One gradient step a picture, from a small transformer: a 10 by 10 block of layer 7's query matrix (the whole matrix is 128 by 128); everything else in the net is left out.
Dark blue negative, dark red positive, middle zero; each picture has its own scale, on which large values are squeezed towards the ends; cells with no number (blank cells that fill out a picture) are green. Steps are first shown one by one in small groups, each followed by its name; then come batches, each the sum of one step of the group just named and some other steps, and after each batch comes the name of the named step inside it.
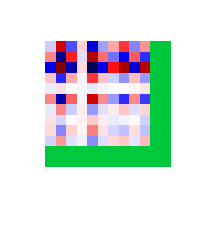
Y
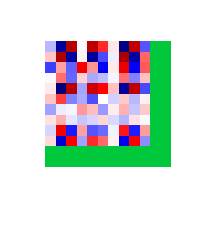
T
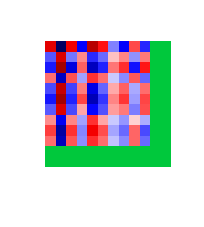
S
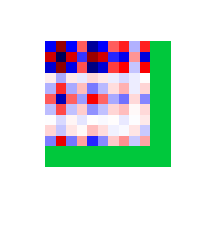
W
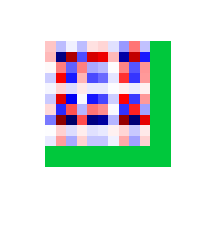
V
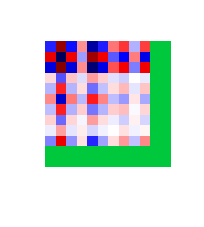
W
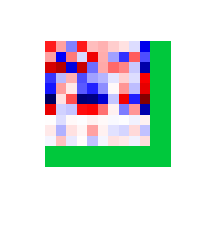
Y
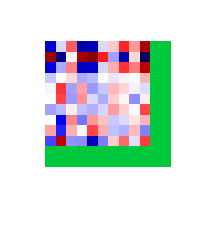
S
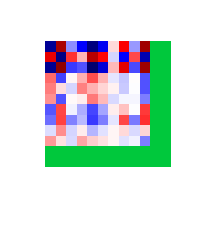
V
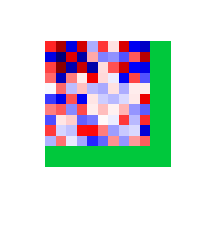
Y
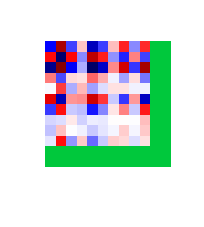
W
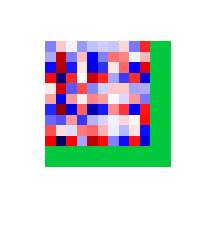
S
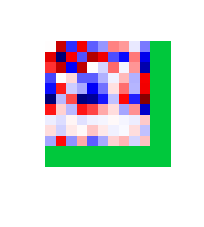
W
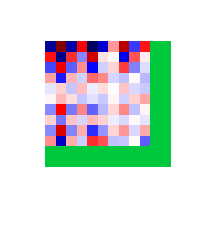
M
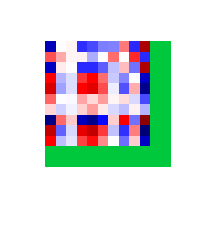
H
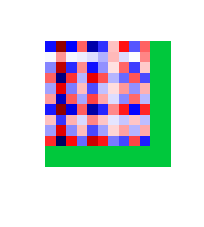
M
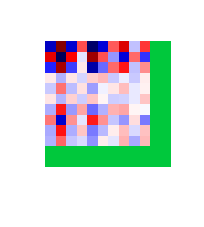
M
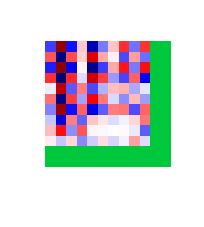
H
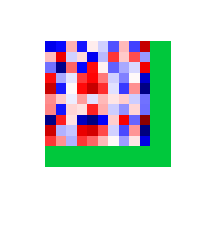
H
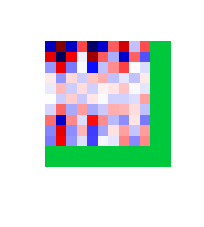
M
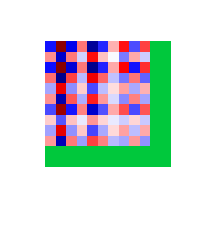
M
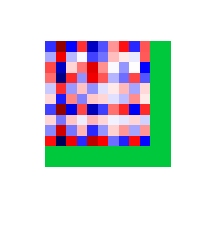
M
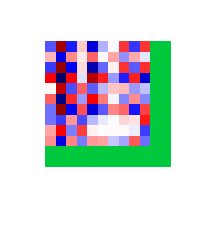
H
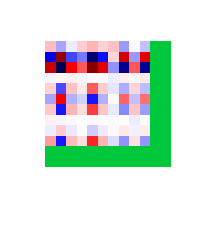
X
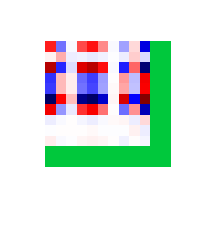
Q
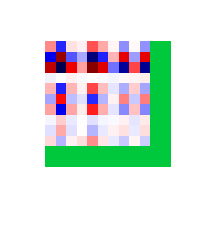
X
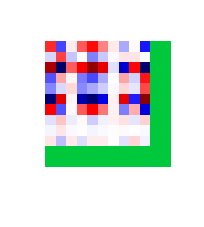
Q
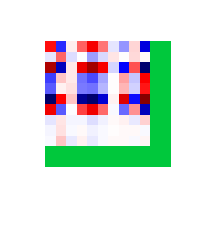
Q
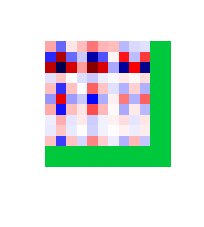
X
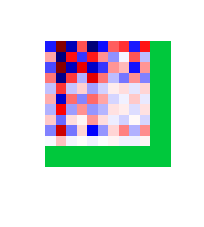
X
